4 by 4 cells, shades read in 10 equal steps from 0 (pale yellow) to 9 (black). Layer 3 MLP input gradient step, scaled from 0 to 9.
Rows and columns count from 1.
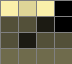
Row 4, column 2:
5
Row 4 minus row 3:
-1 -3 -1 -1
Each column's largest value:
6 8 8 9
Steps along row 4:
same same same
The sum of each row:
10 29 26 20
